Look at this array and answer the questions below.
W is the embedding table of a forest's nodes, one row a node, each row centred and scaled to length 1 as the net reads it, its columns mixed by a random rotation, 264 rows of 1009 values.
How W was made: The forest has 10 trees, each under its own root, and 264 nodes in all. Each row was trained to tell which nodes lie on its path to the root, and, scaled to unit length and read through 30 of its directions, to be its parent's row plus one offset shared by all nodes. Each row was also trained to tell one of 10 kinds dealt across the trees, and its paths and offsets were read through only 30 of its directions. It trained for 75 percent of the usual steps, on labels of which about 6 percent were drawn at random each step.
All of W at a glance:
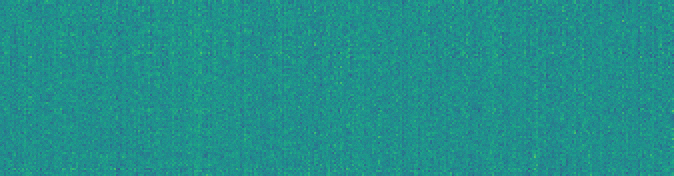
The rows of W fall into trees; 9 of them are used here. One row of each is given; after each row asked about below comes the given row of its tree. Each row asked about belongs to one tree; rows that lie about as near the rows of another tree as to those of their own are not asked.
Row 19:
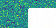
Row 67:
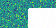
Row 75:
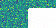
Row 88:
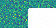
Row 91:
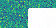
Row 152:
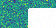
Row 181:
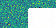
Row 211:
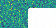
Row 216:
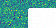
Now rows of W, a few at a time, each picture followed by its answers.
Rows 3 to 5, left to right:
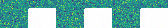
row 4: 75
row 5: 216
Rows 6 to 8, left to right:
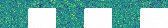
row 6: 88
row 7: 75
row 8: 19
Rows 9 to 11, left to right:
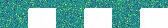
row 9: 75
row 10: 211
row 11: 67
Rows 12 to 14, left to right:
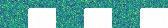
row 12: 88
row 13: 91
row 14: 216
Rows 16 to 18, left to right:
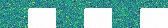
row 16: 211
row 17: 19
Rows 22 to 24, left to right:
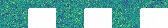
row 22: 216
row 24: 152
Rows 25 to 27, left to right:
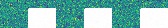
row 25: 211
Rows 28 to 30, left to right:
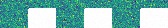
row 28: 75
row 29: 19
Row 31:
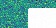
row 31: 19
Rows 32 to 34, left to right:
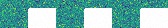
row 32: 211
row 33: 91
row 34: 211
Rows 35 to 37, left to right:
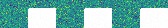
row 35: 211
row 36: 152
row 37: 216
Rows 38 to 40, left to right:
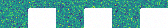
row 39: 91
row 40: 67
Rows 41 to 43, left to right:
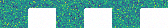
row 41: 211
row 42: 211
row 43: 91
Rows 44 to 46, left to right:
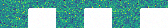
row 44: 216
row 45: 211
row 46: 211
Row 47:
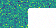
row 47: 91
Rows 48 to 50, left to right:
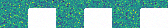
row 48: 19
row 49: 216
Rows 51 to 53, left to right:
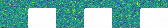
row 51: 19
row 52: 216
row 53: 216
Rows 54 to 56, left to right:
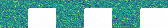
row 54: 19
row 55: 88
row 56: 88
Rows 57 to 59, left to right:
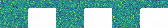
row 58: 75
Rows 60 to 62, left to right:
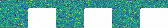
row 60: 75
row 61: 216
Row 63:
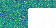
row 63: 75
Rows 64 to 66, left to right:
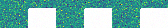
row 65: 19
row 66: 211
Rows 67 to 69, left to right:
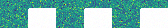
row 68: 211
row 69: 211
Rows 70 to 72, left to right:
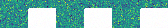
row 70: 216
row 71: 211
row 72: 216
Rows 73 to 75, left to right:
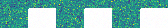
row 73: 216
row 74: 67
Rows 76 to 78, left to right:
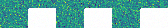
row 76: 216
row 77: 211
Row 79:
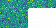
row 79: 181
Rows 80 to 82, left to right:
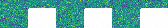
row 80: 88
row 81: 216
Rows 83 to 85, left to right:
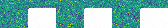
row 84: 19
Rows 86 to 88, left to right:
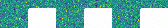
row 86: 75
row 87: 88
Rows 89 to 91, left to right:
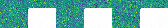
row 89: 216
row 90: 88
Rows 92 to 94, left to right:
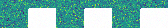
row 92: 211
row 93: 216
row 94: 152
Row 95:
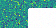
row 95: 211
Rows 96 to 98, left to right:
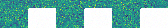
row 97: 181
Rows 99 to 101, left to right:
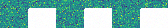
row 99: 91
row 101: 216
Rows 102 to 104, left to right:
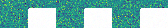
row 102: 211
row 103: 75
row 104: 88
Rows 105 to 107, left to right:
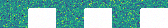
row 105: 88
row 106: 75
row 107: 216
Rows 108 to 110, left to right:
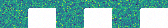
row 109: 91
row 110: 91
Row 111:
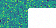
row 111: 19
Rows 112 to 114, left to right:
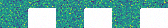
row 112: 88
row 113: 211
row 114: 152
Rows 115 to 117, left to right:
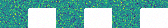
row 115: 88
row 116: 211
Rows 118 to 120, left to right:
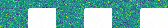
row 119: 19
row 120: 88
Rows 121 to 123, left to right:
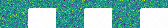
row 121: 216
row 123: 216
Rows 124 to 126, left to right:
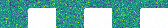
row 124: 91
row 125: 19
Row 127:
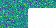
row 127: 19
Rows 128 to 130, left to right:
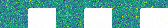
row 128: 91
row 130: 211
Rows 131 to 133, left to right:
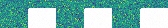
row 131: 75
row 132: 211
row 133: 19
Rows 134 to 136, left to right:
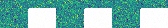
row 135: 19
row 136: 216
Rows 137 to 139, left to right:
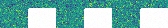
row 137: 216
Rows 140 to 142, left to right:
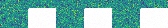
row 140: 88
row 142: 152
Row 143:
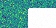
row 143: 216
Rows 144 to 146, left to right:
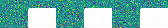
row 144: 88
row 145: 211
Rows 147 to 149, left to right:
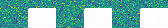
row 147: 211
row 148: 88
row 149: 19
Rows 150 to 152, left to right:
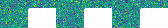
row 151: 19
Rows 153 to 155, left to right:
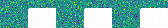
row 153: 181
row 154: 211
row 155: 181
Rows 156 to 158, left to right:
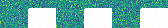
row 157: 19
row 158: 75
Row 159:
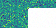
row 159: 88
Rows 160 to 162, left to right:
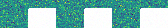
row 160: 19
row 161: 216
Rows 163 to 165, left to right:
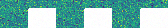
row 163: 211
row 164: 19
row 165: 88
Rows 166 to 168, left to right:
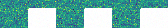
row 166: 88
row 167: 88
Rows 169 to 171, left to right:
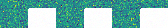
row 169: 19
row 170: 19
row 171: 75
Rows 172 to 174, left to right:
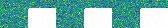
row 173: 216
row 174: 75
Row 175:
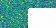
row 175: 19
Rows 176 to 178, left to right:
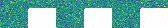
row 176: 181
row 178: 88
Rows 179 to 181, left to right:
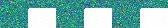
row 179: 181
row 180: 152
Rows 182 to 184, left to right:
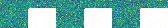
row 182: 19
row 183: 75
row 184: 88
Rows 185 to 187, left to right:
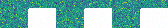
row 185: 216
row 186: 75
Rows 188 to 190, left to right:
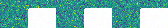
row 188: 88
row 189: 216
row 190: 216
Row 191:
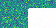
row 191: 75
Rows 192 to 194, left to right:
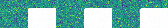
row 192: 211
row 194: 91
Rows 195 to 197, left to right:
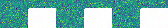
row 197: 19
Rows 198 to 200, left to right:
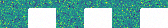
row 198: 211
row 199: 211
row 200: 88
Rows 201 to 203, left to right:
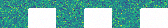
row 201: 211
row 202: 211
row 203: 152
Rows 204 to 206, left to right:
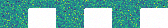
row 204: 75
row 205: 216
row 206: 88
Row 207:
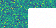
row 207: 88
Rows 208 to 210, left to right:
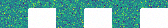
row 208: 181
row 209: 211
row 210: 19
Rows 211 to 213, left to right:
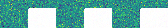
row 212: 91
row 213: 216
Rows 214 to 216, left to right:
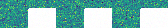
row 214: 91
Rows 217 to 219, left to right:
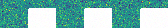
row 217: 216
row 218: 19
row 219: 19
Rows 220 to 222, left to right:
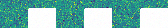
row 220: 88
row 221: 211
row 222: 19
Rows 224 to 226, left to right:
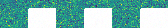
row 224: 152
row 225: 88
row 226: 211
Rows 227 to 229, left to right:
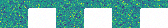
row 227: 91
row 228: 216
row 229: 75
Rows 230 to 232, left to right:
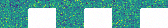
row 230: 91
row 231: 181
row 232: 88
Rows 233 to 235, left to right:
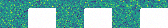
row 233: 88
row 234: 75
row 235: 88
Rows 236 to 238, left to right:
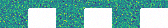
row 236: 88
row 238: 75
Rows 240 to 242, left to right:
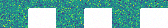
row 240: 88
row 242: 19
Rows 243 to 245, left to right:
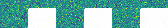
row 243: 88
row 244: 88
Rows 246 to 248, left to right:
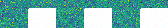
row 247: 211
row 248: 19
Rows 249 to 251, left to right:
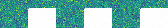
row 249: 88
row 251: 152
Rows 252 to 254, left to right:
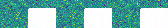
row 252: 75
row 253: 216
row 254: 216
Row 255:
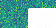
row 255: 152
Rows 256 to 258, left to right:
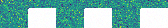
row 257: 216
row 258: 19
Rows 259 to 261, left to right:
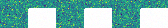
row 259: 19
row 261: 19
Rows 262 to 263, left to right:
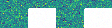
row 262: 19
